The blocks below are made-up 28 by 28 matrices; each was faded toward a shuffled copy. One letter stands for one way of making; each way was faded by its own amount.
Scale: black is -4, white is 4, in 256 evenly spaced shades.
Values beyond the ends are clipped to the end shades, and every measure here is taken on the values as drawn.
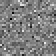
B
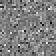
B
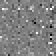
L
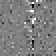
L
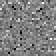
B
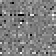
L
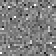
B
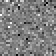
B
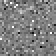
B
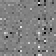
L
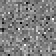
B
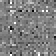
L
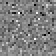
B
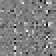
L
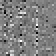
L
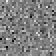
B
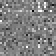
L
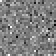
B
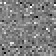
B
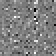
L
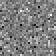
B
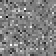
B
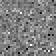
B
